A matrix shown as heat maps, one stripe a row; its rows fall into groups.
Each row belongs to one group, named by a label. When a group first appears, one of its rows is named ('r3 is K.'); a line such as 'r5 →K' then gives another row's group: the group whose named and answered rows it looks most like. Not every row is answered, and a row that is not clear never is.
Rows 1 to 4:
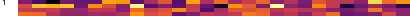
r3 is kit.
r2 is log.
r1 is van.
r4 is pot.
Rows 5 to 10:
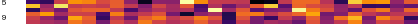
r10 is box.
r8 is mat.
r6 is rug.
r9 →box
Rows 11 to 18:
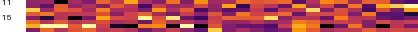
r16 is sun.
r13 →sun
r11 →van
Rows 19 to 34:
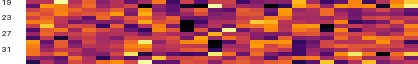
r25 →mat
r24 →pot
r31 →kit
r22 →log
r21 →log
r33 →box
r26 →mat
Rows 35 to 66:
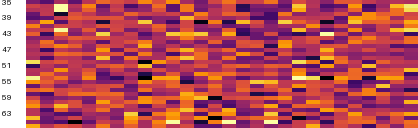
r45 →mat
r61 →rug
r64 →kit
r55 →pot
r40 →mat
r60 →sun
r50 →sun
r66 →sun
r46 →log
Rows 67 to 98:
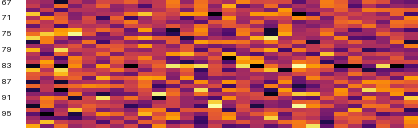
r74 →log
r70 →kit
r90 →box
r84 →rug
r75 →log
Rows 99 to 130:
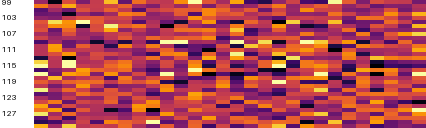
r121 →sun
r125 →kit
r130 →rug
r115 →rug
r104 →log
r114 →rug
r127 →sun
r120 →box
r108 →kit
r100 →rug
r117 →sun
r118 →mat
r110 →mat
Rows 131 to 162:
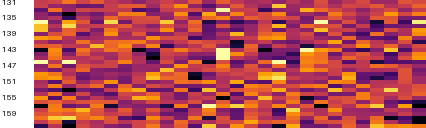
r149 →pot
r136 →sun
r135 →van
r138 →sun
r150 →pot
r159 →log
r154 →mat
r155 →kit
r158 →log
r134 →van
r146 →rug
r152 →mat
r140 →pot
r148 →box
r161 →van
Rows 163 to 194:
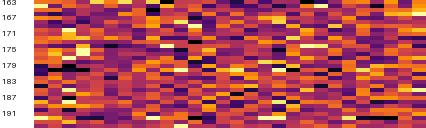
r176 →log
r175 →log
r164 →sun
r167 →pot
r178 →pot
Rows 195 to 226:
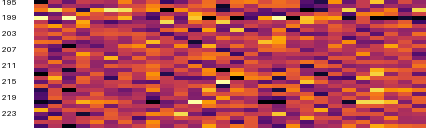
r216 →kit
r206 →van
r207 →kit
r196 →kit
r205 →pot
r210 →mat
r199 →rug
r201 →log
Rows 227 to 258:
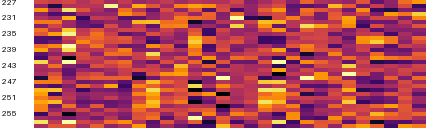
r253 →kit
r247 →pot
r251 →pot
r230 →van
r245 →box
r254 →kit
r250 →kit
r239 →rug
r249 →pot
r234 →rug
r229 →rug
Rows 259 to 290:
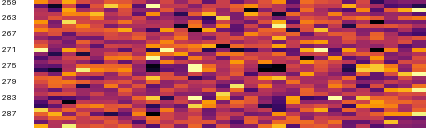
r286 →sun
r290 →rug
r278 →pot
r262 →log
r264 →rug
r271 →sun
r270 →kit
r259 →rug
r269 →box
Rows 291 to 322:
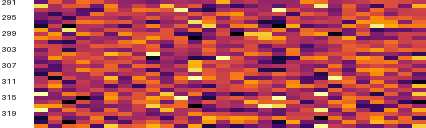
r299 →mat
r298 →rug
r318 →sun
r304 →log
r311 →van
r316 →van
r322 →sun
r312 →mat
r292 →sun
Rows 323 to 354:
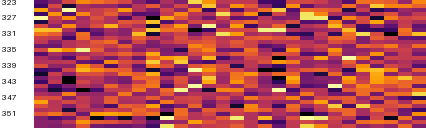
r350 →van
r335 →log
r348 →sun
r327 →sun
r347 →van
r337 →box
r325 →rug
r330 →pot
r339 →box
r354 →box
